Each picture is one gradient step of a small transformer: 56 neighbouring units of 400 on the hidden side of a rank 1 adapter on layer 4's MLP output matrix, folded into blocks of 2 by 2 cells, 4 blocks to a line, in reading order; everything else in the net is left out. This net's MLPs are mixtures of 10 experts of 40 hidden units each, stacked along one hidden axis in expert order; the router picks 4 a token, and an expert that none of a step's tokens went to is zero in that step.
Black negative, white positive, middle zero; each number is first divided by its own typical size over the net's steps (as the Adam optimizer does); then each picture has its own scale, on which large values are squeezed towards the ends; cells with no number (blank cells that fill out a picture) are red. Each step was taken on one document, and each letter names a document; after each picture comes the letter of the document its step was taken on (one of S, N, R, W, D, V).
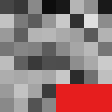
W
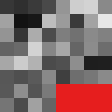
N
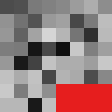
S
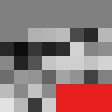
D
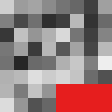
S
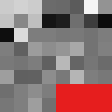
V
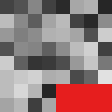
W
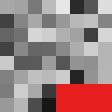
W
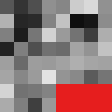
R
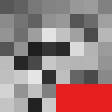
S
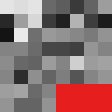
N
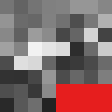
R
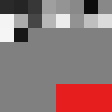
V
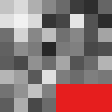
N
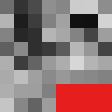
R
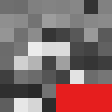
V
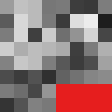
R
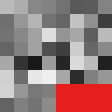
S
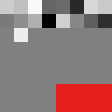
V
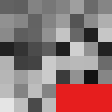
D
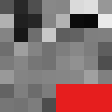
R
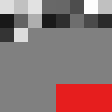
V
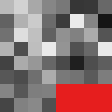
R
